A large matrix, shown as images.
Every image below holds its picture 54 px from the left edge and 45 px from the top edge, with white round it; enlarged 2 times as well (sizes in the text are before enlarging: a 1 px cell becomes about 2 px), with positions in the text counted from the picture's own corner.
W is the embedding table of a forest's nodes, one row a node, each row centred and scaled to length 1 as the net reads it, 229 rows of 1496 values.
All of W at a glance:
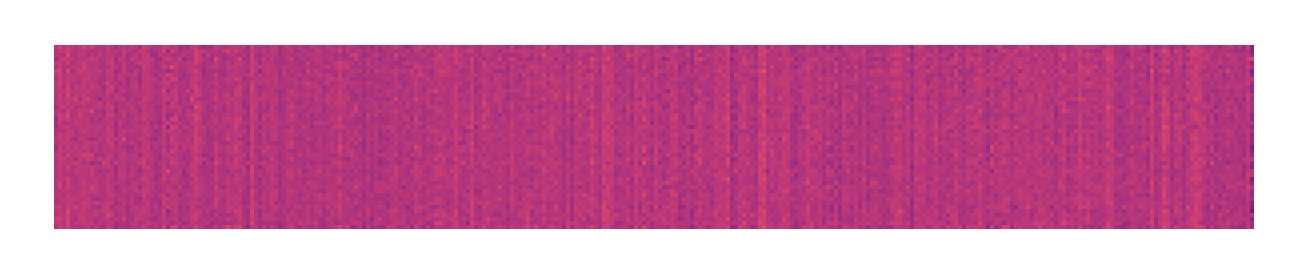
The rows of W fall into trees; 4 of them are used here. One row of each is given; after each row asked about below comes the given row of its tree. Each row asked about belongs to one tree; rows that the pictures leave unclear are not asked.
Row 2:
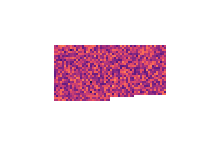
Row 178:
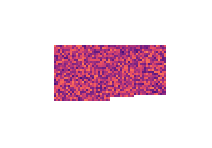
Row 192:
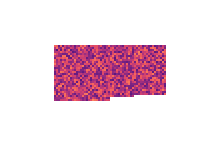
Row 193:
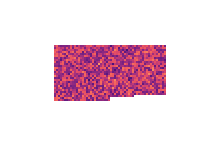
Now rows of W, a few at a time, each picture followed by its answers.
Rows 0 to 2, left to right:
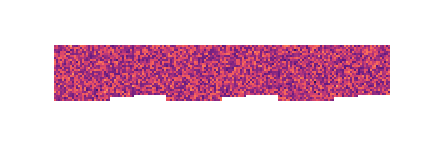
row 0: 192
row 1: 193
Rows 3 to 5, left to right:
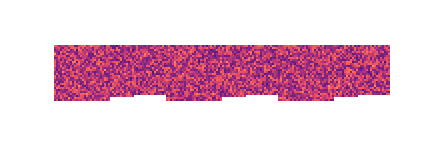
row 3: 192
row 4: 193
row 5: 2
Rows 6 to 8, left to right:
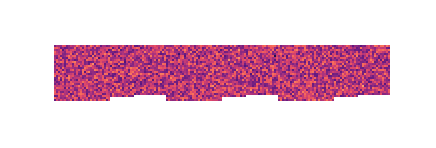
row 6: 178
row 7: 178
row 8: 178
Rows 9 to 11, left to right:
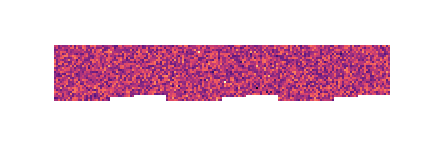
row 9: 192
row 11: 2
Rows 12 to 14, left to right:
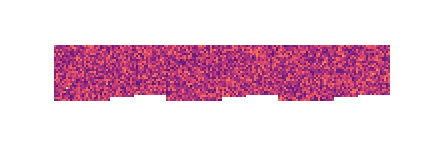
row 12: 2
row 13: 2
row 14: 193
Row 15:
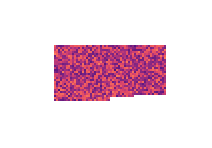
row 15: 178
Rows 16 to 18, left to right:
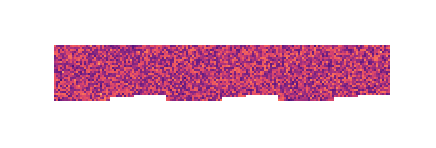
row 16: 178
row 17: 193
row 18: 193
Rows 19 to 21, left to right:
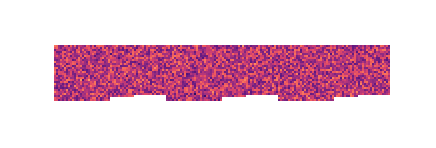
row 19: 193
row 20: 192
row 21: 178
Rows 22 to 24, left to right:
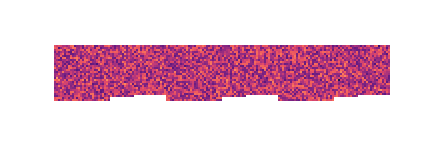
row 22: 2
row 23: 2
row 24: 178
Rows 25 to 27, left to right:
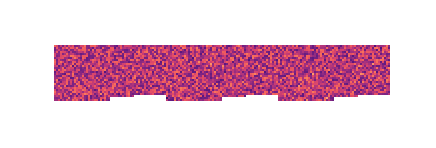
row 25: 192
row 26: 192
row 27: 192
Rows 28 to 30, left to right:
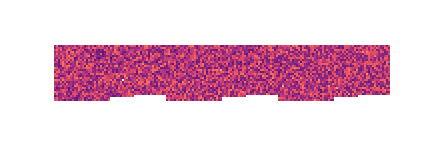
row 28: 193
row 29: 178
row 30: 2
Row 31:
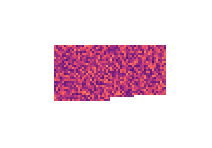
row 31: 2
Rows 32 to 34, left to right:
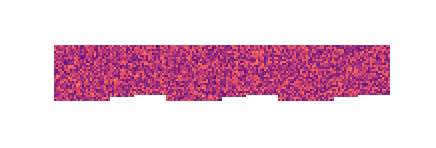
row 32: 2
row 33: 2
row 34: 178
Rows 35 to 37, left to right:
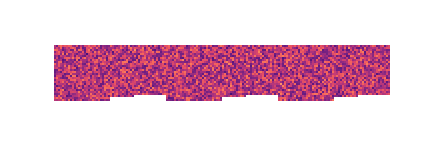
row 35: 2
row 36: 192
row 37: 193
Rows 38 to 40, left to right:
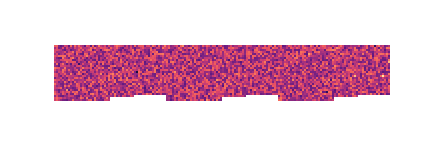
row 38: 193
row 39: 192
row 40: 193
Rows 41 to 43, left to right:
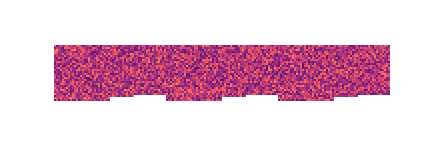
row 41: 178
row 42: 192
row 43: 178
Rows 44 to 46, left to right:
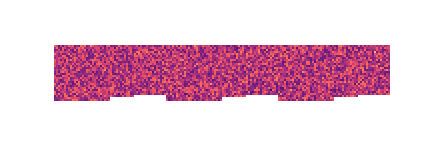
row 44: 192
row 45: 192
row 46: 193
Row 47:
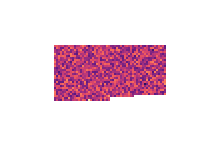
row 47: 192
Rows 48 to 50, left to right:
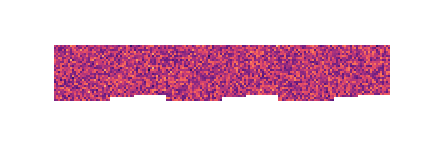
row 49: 2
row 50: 2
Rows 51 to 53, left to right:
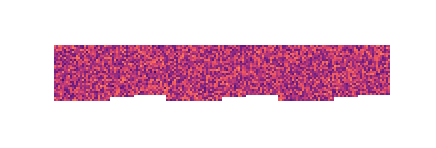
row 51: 2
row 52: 178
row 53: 193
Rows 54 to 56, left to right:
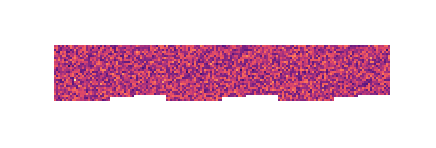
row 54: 192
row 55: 178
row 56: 178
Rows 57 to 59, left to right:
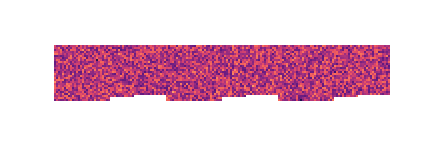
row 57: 178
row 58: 2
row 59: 193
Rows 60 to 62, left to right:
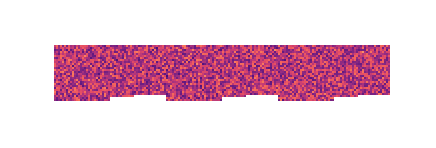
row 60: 192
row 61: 2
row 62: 178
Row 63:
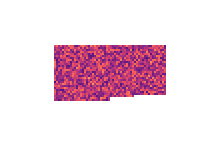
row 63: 192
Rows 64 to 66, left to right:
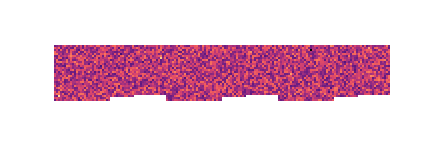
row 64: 178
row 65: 192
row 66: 192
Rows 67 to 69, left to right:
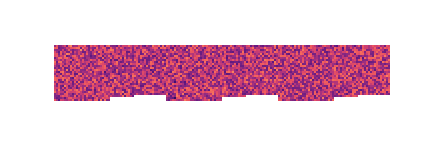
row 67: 192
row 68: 192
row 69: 193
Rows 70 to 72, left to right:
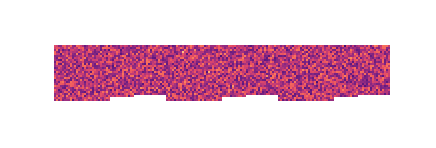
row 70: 178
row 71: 178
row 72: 178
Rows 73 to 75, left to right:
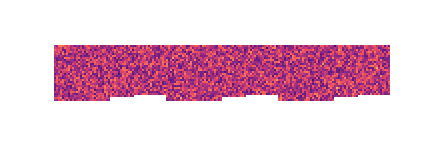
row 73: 2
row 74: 192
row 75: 193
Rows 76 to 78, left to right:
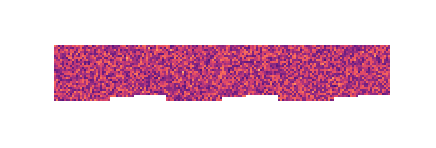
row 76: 178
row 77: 193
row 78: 178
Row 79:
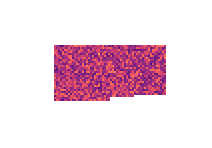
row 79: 178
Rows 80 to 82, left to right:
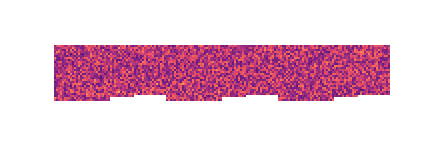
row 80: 2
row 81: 178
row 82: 193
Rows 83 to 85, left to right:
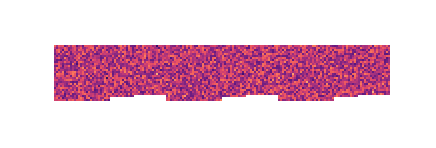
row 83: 2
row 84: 193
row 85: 178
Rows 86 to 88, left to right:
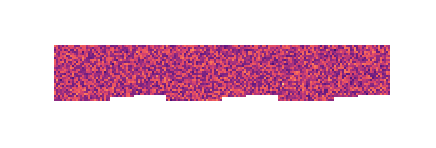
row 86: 192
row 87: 178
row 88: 2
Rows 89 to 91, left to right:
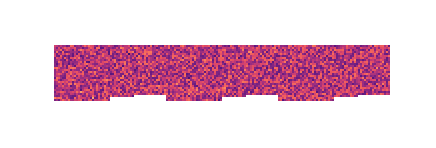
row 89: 2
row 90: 192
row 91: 178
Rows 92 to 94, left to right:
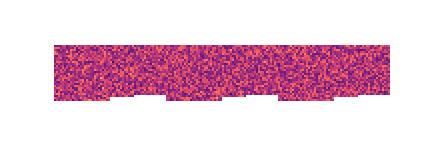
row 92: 178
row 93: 192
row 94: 178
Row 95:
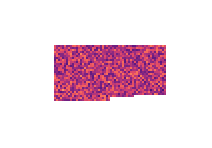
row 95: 178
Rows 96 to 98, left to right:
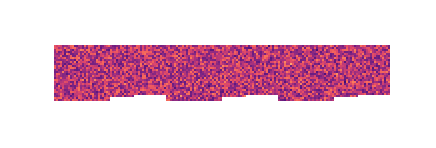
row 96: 2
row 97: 193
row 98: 192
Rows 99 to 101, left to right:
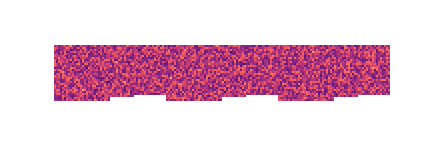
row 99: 192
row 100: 178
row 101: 2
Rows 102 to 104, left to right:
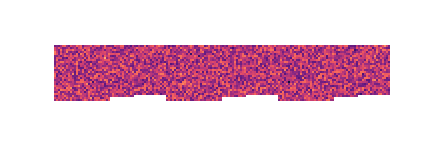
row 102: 178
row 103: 178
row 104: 178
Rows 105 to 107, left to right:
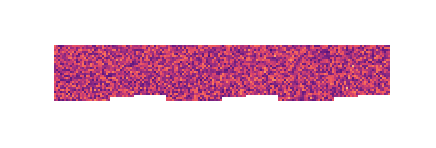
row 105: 178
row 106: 193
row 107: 193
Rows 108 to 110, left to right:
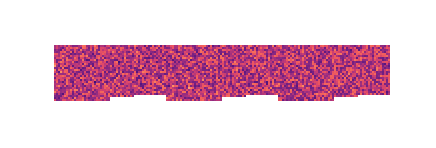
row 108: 192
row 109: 2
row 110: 193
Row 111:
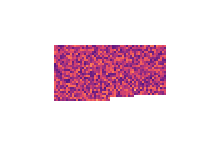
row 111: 178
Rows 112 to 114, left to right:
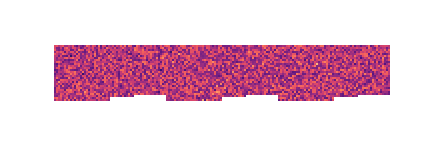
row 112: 2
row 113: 192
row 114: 178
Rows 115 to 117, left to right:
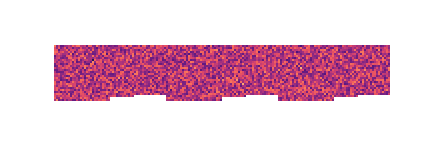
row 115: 178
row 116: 2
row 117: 192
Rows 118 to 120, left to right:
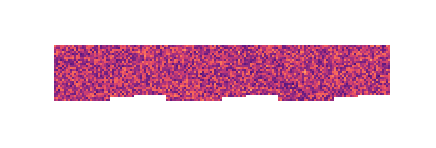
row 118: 2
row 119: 178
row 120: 193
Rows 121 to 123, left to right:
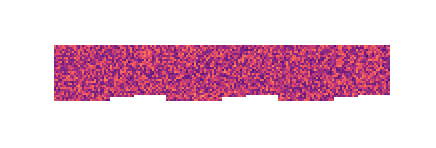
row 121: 2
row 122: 178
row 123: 193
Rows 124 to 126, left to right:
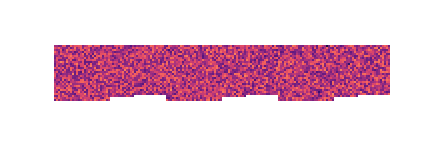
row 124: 178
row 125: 192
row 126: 192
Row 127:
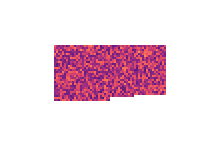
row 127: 2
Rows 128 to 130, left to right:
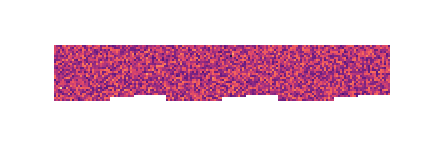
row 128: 178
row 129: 178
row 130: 192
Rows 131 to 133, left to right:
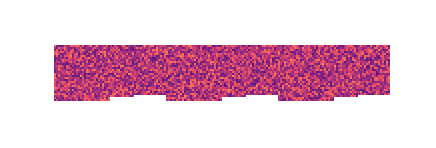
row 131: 178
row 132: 178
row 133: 192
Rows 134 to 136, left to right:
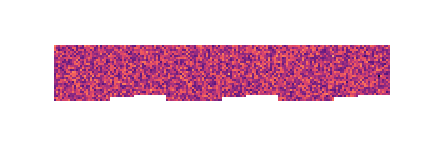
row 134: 2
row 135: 2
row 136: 193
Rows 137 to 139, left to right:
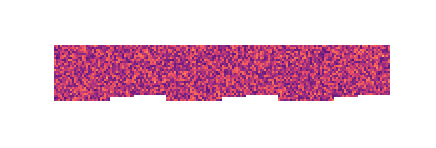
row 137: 192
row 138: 2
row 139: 193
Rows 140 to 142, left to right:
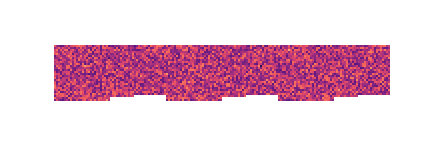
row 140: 178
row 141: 178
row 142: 178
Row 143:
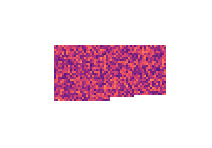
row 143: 2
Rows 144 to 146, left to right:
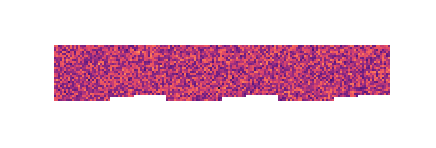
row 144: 193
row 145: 192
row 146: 192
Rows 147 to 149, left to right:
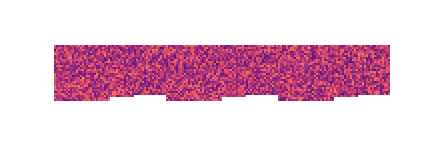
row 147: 178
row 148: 178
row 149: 192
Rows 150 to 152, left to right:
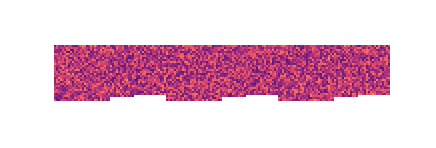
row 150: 192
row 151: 178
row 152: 2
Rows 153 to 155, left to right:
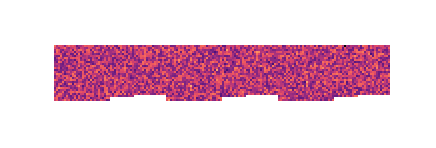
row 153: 2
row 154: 193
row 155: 193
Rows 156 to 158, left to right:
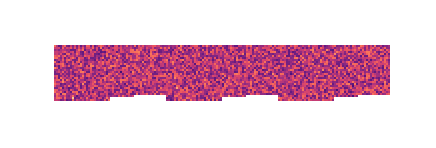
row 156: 193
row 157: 192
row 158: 2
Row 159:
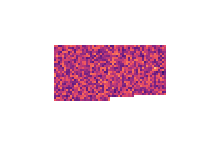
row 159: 193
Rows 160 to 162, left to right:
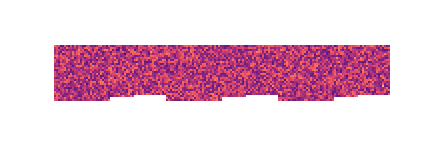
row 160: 193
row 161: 178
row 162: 193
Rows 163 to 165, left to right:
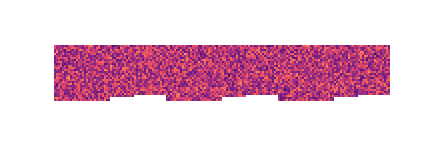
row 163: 2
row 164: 192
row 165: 192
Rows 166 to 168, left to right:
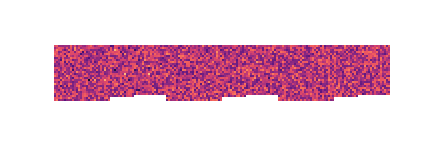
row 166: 193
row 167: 178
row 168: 2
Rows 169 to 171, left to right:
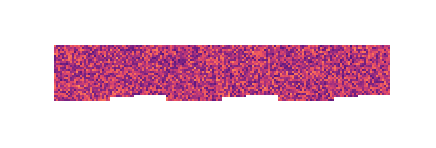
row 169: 178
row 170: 2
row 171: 2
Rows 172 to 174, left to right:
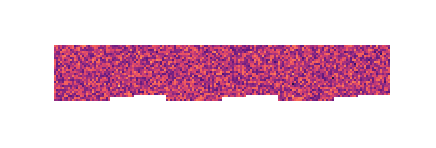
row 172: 192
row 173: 178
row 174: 192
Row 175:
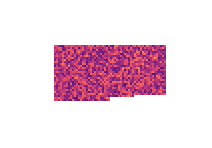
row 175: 193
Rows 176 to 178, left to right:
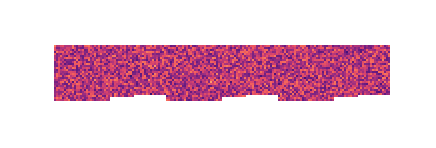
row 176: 2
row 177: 193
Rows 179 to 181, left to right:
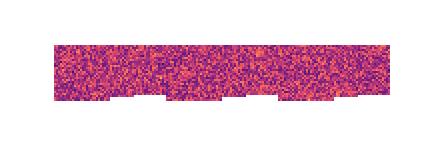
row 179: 193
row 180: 2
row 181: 178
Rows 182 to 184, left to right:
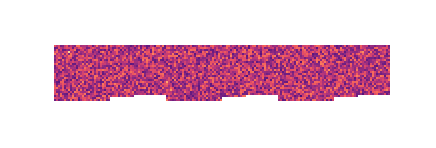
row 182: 178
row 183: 193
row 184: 192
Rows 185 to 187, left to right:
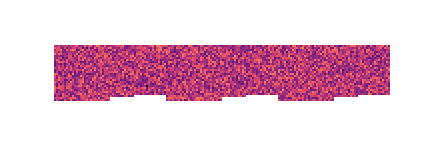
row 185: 178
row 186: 178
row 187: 192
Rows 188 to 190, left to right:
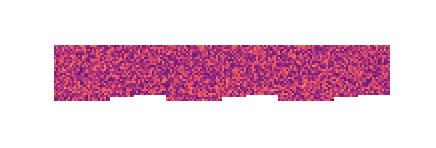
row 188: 192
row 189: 2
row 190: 178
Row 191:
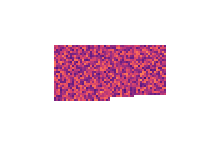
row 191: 192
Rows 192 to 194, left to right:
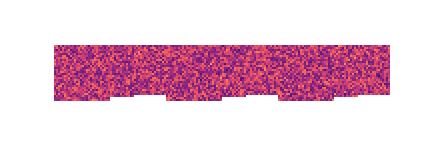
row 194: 193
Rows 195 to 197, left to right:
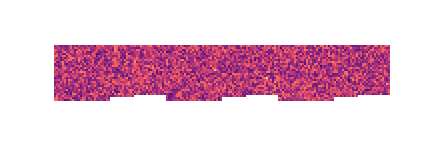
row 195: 193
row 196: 192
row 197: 178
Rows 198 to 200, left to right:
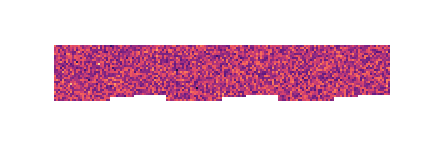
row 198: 178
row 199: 2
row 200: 192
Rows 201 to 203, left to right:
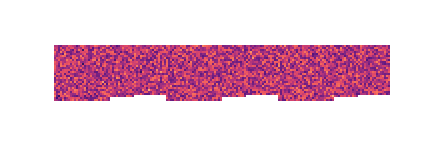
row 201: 192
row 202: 192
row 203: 192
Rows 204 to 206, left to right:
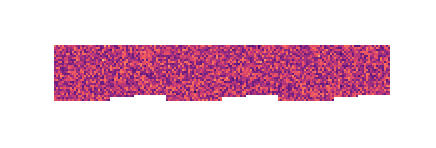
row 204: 2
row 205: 178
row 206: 2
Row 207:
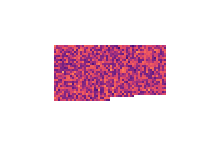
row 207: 2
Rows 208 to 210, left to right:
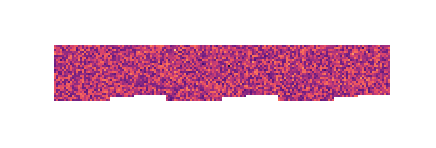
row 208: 178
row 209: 192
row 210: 193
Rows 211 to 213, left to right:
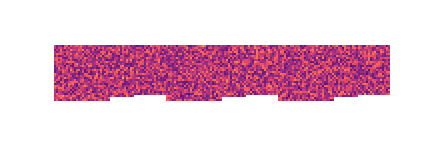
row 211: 178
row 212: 2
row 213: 2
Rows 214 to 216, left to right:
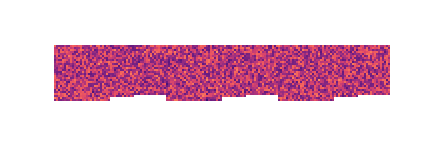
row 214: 178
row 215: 2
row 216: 2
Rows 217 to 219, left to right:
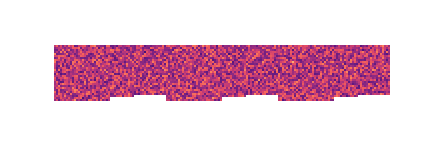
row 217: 192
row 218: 192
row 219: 178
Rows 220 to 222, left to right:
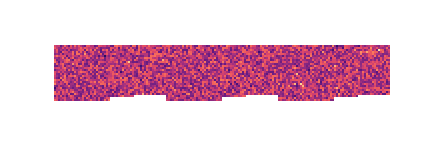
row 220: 193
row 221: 193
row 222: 2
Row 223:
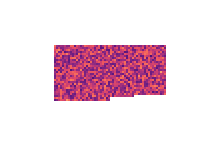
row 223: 2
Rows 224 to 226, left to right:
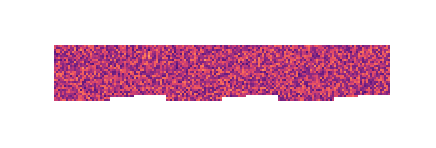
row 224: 2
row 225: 178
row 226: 192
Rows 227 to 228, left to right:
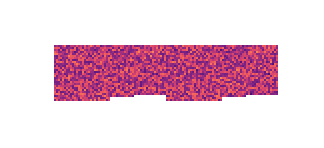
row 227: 178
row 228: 178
